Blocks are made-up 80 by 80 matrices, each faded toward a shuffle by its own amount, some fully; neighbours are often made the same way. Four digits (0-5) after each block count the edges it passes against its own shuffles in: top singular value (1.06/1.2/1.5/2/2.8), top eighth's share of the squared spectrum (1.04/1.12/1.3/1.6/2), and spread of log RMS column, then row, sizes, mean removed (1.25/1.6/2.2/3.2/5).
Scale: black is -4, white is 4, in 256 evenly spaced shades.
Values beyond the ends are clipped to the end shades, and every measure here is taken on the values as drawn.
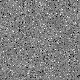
2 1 0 0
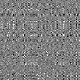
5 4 3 3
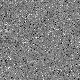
2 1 0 0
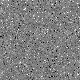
1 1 0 0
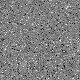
2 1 0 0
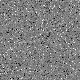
1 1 0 0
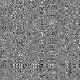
4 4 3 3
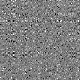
4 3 2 2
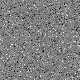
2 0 0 0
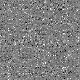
3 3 1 1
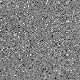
3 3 1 1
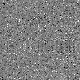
3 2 1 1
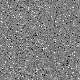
3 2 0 0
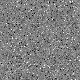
2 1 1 0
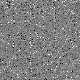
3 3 1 1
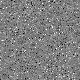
1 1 0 0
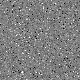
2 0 0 0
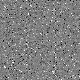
3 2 1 0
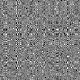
5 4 3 2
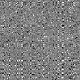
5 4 3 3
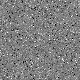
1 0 0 0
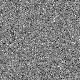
0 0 0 0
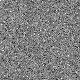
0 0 0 0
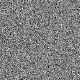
0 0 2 0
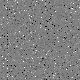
2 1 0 0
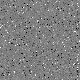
1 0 0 0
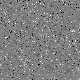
0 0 0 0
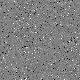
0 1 0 0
